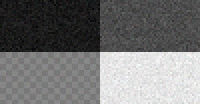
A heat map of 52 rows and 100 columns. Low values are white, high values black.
The table splits into 2 rows of 2 panels. Panel 1,1: very high, fine-grained, faint in contrast. Panel 1,2: high, fine-grained, faint in contrast. Panel 2,1: middling, checkered, faint in contrast. Panel 2,2: very low, fine-grained, faint in contrast.
